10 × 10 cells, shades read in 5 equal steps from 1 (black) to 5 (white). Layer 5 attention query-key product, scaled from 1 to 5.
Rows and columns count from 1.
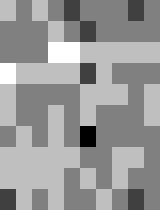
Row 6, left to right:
4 3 3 4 3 4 3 3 3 4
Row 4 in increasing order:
2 3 3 3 4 4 4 4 4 5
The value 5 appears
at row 3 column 4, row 3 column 5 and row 4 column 1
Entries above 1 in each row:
10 10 10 10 10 10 9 10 10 10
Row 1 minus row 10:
2 -1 1 -1 -1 0 -1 0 0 0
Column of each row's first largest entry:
1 4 4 1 1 1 2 1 1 2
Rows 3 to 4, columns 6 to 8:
4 4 4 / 2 4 3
